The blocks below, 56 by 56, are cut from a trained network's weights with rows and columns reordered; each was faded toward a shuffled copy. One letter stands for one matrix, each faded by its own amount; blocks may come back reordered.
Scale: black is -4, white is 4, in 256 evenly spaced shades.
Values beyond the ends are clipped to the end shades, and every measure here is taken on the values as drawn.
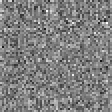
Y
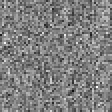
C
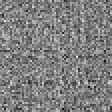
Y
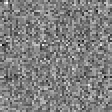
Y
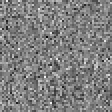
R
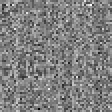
Y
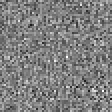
Y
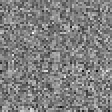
Y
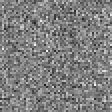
Y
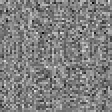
C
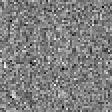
R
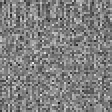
C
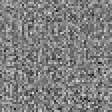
C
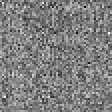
Y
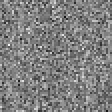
R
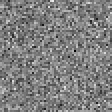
R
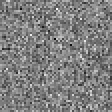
R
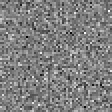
R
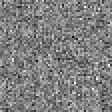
R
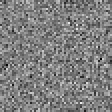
C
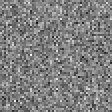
R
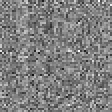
Y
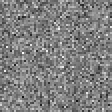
R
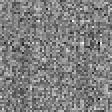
Y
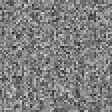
Y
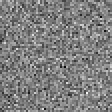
R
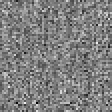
C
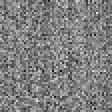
C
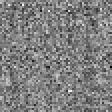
Y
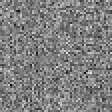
C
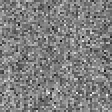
R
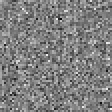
R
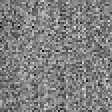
C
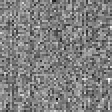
C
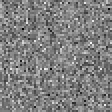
R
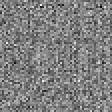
Y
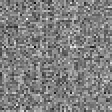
Y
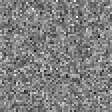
R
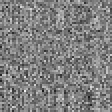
C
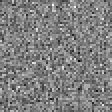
R
